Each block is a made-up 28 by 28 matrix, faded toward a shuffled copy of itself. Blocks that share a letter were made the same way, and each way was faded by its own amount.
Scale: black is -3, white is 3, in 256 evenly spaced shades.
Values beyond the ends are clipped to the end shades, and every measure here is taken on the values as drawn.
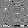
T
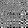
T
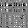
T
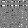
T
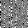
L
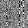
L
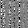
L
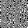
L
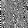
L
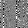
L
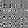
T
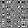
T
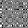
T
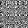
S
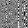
L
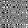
T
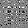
T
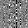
L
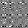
T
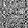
S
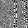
L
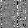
L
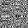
S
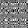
T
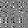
T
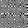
T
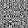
S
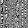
L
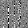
L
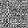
S
